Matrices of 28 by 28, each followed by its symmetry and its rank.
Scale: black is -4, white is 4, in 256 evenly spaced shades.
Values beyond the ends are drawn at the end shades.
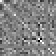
symmetric, rank five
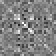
symmetric, rank five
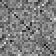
symmetric, full rank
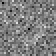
symmetric, full rank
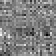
neither, rank five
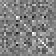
symmetric, rank five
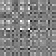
symmetric, rank three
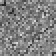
symmetric, full rank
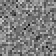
symmetric, full rank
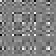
symmetric, rank two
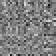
neither, rank five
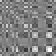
symmetric, rank three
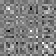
symmetric, rank three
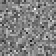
neither, full rank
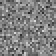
neither, full rank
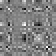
symmetric, rank three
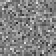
neither, full rank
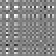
symmetric, rank two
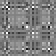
symmetric, rank two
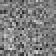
neither, rank five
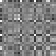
symmetric, rank two
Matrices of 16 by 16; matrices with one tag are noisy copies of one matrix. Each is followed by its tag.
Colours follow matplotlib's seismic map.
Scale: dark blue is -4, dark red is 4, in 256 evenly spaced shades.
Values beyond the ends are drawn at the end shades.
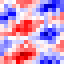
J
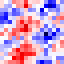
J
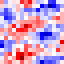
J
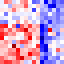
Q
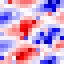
J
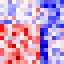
Q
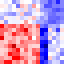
Q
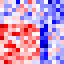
Q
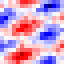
J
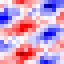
J
